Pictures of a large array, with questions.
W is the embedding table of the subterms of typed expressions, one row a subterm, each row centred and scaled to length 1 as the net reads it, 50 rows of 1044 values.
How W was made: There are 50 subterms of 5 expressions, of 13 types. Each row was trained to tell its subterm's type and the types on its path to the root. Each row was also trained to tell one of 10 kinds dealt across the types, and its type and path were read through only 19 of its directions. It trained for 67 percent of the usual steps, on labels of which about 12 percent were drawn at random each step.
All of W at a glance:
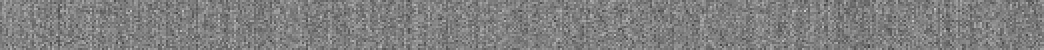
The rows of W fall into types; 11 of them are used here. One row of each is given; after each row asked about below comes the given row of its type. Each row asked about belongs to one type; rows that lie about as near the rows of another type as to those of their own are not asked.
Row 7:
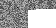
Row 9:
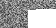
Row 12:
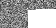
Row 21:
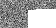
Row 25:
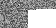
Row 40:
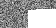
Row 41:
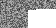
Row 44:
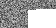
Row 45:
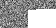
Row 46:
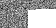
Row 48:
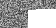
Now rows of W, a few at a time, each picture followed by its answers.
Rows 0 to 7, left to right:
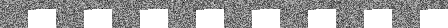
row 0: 45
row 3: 41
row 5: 45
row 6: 9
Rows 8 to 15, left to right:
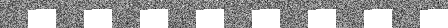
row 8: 40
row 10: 48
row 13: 9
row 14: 41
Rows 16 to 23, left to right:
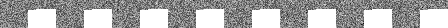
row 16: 41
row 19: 45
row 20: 48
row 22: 7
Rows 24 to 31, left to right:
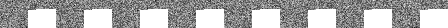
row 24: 21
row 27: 40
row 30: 41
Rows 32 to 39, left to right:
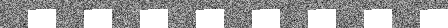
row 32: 9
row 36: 40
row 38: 44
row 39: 48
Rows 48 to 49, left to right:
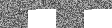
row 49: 45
